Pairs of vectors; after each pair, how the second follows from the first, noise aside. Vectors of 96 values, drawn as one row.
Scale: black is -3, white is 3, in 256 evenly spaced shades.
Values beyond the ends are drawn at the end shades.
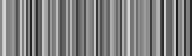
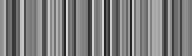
shuffled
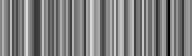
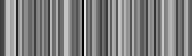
shuffled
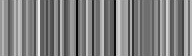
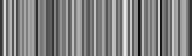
shuffled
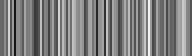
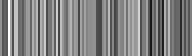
shuffled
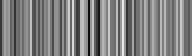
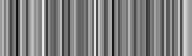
shuffled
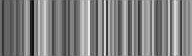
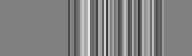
partly zeroed
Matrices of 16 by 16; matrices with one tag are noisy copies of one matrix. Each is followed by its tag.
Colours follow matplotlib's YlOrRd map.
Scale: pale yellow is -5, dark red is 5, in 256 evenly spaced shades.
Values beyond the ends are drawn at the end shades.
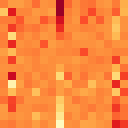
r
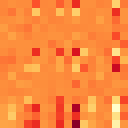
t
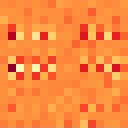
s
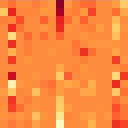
r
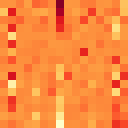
r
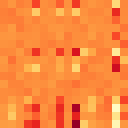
t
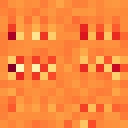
s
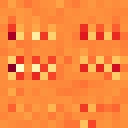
s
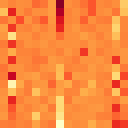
r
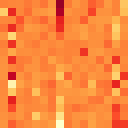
r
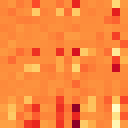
t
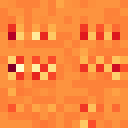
s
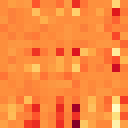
t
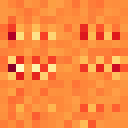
s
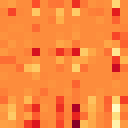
t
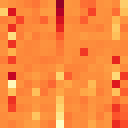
r
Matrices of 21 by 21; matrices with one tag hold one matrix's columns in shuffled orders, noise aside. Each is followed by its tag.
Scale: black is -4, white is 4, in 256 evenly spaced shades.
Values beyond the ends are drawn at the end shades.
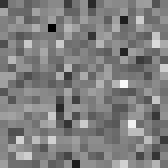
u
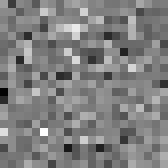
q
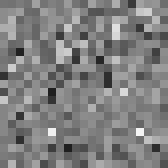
q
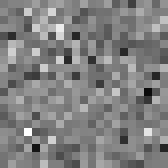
q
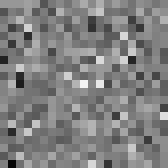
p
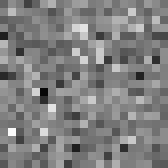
q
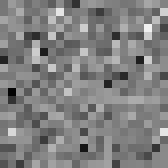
q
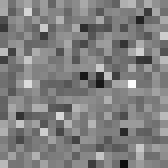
p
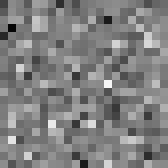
u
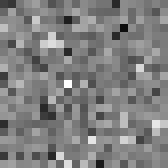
u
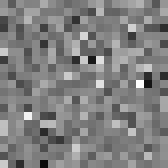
p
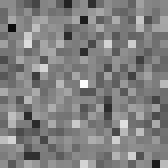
u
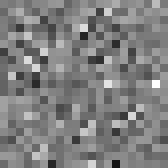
p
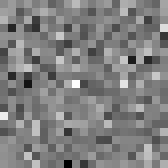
p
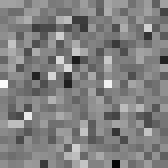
p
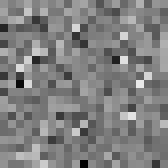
p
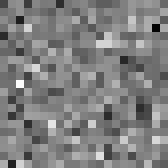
u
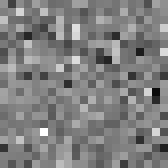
q
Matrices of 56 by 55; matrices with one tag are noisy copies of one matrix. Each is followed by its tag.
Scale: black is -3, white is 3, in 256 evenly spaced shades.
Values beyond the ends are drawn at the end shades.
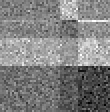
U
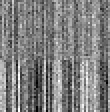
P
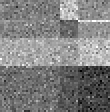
U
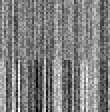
P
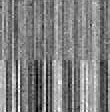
P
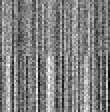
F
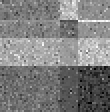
U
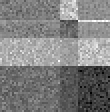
U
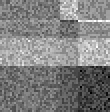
U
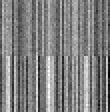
F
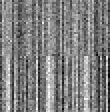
F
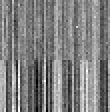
P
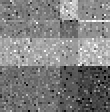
U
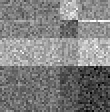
U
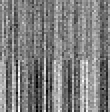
P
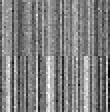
F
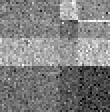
U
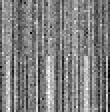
F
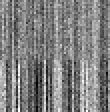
P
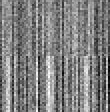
F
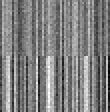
F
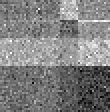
U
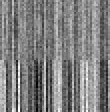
P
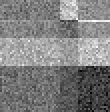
U
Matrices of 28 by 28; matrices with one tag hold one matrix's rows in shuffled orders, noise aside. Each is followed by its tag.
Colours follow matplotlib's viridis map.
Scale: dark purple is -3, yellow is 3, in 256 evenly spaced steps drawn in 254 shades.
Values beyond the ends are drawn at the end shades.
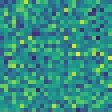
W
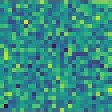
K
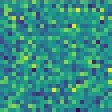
W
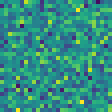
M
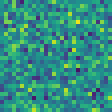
W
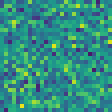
W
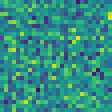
W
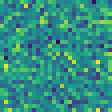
K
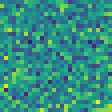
K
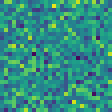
W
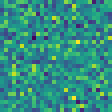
W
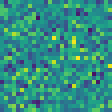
W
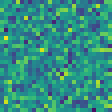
K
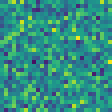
W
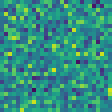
W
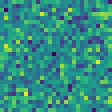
K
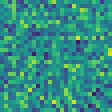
W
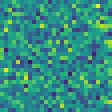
K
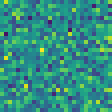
K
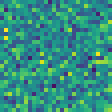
K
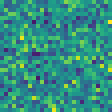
W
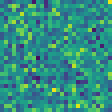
W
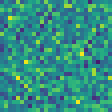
M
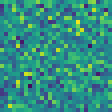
M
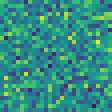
K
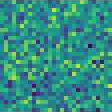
W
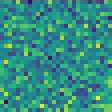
K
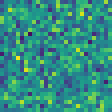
M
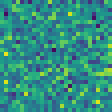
K
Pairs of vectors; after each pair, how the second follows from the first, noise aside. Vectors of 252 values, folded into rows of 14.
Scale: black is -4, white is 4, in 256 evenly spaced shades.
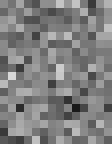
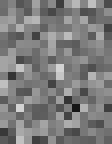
sign-scrambled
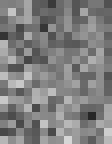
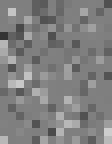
partly zeroed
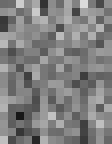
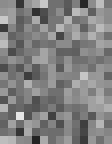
sign-scrambled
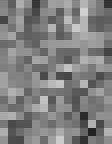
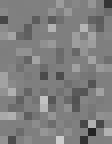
partly zeroed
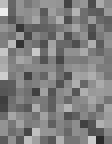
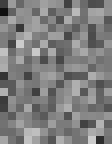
sign-scrambled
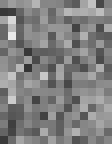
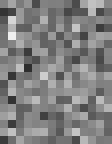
sign-scrambled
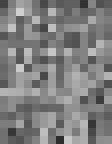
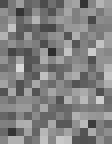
sign-scrambled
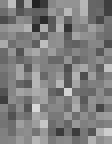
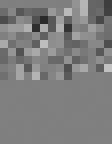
partly zeroed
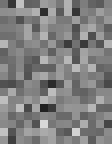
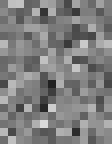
sign-scrambled
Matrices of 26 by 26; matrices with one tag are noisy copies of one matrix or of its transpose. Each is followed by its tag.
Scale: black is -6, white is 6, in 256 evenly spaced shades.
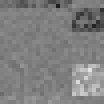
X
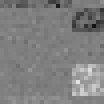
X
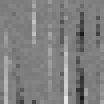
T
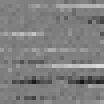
T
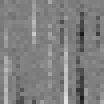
T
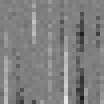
T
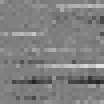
T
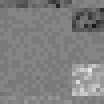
X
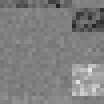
X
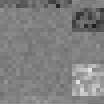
X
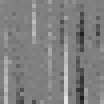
T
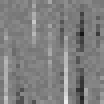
T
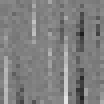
T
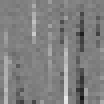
T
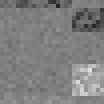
X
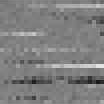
T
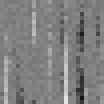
T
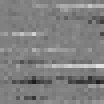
T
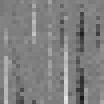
T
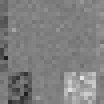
X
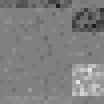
X
